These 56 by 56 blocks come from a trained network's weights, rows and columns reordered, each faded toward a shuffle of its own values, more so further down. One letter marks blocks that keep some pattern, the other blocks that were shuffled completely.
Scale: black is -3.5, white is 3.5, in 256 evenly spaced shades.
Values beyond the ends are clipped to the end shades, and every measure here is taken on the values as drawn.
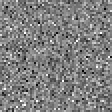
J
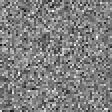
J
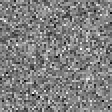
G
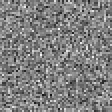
G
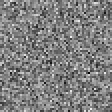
J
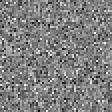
J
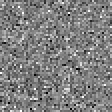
G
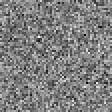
G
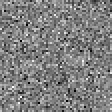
J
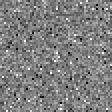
G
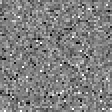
G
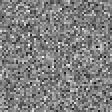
J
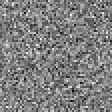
J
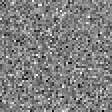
G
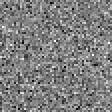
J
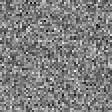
J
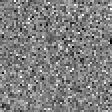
G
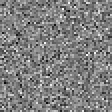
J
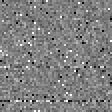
J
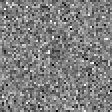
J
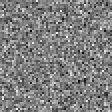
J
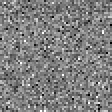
G
